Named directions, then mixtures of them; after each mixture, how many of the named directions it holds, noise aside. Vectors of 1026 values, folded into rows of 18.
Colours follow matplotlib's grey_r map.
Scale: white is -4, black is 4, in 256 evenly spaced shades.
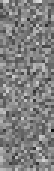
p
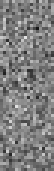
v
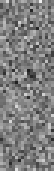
two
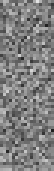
two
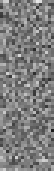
one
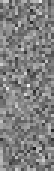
two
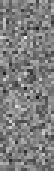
one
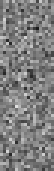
one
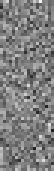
two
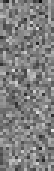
two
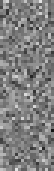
two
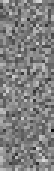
one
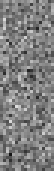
one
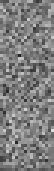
two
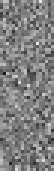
two
